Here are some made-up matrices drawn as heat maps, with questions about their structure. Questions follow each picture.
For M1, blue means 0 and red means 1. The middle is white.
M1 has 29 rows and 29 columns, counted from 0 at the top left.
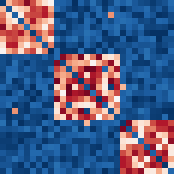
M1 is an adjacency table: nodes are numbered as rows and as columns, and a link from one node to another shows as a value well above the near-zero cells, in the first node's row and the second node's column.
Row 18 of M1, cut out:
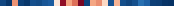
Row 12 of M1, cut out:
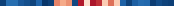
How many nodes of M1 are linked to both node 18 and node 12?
8
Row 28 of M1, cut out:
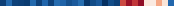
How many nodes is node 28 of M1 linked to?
8
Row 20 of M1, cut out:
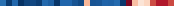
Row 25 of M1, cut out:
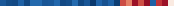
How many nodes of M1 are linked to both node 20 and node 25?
7
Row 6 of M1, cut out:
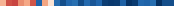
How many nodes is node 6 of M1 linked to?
8
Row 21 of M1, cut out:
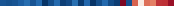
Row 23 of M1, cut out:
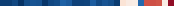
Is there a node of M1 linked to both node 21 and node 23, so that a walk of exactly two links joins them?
yes
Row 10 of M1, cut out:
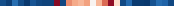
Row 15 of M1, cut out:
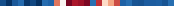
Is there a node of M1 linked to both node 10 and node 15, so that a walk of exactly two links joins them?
yes
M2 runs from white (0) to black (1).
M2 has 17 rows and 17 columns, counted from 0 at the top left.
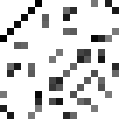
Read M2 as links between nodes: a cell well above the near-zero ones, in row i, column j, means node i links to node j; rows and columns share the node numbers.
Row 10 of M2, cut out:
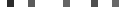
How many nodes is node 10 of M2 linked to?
5
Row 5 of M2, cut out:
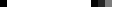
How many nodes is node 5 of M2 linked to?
4
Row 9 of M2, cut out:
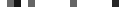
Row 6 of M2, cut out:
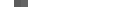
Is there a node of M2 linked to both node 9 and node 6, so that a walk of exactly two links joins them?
yes
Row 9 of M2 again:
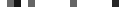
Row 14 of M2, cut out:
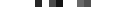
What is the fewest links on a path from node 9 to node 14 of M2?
4
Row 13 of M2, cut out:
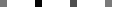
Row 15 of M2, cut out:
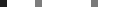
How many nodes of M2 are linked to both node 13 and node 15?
2
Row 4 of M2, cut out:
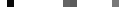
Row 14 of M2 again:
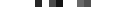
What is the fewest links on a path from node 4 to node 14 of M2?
4
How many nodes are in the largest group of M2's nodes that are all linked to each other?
5
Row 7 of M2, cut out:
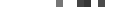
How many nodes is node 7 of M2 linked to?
4
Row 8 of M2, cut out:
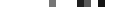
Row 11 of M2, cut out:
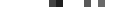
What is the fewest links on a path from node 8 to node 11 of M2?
1
